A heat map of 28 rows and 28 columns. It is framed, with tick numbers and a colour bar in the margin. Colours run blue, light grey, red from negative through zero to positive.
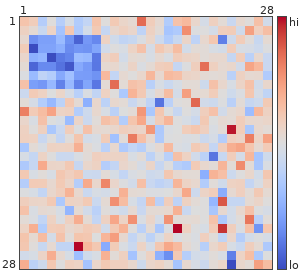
Odd patch: lower, in the top left. Stripes: none. Mirror symmetry: none. Ninth with the lowest average: top left. Average level on the scale: 50%.
